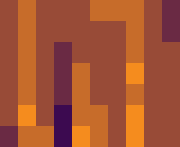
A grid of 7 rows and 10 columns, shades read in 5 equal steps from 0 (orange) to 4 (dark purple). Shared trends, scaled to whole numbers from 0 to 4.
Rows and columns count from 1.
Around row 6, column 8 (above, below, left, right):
1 0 2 2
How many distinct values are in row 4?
4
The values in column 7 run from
1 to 2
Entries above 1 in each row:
6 8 8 7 7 6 5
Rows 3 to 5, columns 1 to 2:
2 1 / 2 1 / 2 1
